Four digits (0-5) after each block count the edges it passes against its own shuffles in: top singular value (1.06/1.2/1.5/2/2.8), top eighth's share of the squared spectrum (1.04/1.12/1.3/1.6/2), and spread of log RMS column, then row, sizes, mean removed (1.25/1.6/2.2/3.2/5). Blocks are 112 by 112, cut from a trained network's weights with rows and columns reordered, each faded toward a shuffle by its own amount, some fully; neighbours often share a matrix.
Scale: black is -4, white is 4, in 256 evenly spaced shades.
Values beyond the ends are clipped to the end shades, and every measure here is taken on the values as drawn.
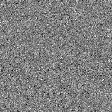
3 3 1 1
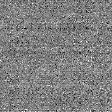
3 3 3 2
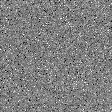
0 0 0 0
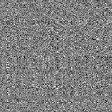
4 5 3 3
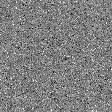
0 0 0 0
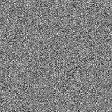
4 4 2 2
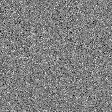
2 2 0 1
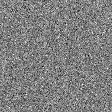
1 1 0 0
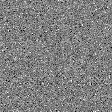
2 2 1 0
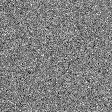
0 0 0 0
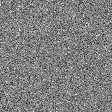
0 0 0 0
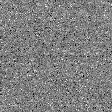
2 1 0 0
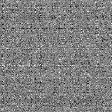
3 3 3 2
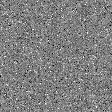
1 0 0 0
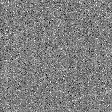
1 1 0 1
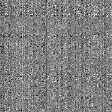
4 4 2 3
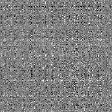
3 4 4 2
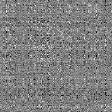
3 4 4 2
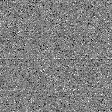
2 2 1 0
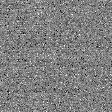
2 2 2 0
